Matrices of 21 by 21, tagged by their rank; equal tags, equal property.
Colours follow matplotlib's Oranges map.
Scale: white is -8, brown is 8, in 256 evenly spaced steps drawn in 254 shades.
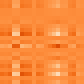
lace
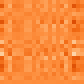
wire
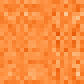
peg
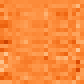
peg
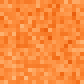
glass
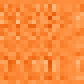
peg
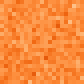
glass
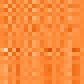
wire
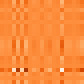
lace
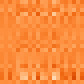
wire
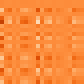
lace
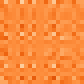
wire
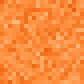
glass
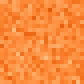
glass
